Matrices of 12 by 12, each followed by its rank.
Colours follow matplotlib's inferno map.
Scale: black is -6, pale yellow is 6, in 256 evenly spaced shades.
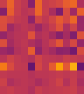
two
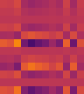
one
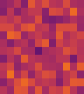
full rank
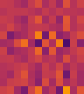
two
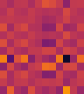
two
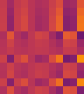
one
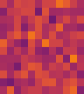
full rank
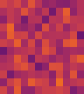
full rank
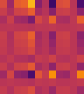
one
